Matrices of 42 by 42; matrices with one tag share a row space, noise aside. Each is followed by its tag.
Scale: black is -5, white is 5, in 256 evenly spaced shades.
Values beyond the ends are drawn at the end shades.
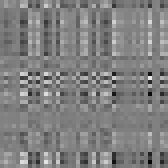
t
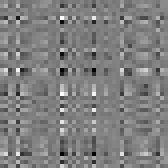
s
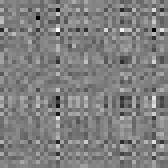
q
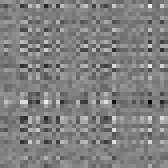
t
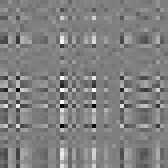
s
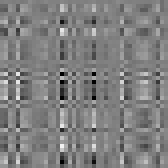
s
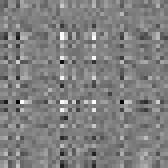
s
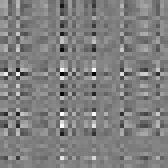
s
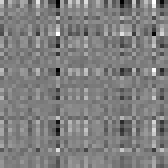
q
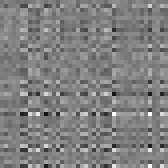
t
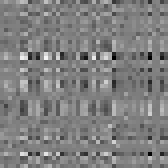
t
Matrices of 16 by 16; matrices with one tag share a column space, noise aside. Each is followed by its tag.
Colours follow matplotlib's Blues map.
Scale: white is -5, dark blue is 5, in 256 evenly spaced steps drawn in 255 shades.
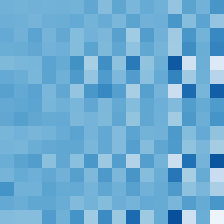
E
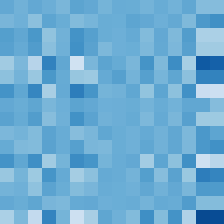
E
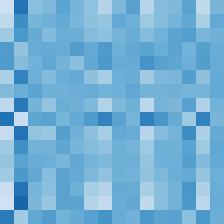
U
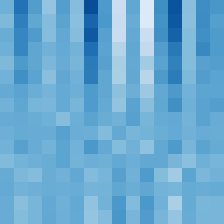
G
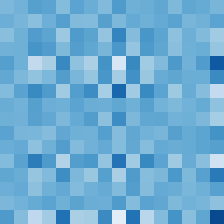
E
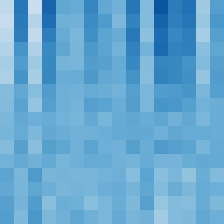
G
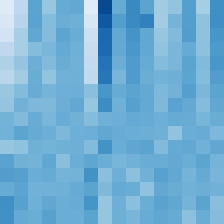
G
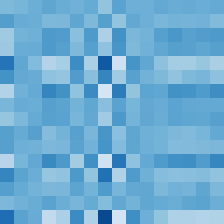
E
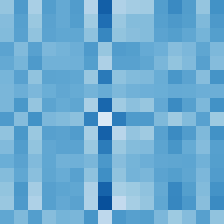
U
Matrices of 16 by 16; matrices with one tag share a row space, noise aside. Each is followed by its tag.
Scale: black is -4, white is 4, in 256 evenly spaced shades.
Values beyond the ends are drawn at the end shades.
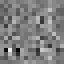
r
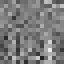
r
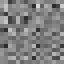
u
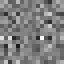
r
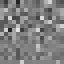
r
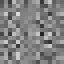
r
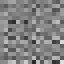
u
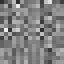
r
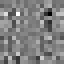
r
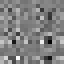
r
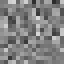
u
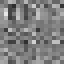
u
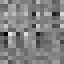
u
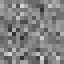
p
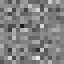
p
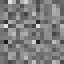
u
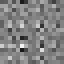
p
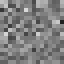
u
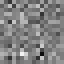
p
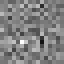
p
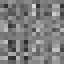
u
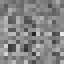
u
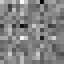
p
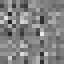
p
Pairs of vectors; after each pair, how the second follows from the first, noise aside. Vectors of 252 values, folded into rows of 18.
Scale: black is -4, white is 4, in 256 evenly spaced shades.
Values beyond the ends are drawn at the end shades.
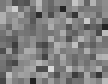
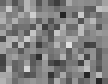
shuffled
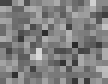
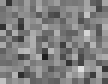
shuffled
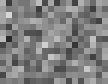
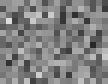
shuffled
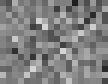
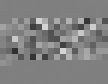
partly zeroed
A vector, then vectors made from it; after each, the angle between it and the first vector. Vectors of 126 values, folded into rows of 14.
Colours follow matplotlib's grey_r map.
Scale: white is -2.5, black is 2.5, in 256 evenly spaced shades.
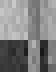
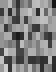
orthogonal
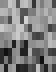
partly aligned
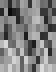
partly opposed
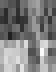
nearly opposite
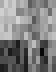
nearly parallel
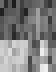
nearly opposite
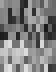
partly opposed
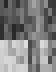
nearly opposite
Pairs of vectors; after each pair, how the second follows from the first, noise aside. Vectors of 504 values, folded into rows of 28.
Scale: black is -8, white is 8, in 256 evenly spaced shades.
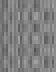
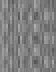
negated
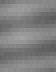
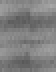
wrapped around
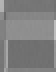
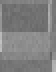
reversed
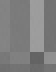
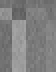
reversed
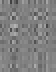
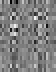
scaled up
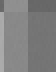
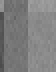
negated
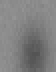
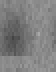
wrapped around
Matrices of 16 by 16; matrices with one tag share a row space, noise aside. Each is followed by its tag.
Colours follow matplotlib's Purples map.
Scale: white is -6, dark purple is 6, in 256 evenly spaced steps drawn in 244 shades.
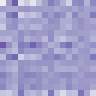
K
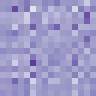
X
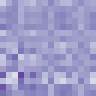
K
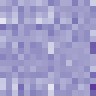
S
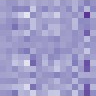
X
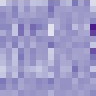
S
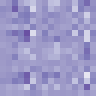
X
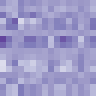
K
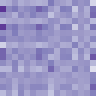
S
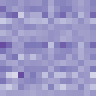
K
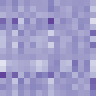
S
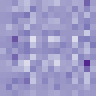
X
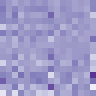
S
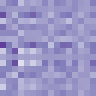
K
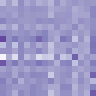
S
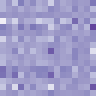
S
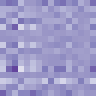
K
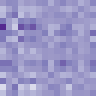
K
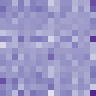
S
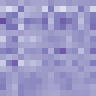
K
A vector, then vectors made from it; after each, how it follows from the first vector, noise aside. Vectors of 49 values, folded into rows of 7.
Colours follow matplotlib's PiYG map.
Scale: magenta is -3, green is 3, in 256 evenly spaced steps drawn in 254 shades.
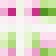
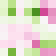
negated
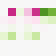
partly zeroed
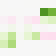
partly zeroed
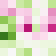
wrapped around
